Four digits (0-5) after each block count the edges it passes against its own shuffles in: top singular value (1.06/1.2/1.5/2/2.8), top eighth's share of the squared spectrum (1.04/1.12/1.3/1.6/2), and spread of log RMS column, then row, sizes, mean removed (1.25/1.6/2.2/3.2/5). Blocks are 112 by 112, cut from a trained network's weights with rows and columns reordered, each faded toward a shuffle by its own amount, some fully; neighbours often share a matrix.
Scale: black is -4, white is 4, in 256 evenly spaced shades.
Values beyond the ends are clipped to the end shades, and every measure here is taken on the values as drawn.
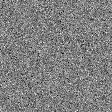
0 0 0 0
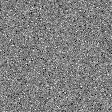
0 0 0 0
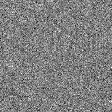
3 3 1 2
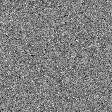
0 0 0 0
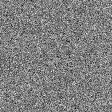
0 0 0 0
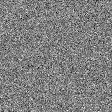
0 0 0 0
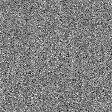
2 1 0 1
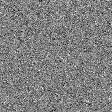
1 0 0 0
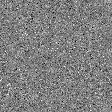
2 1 0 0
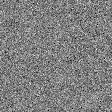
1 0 0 0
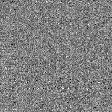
3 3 1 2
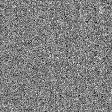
2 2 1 1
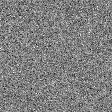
1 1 0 0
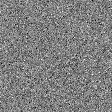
1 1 0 0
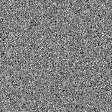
1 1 0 1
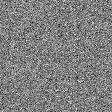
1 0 0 0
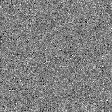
3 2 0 1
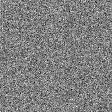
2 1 0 0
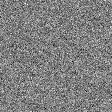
1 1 0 0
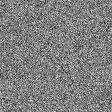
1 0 0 0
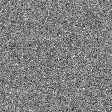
2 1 0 0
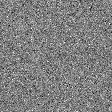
1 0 0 0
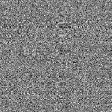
4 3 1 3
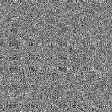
4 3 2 3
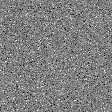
2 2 0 0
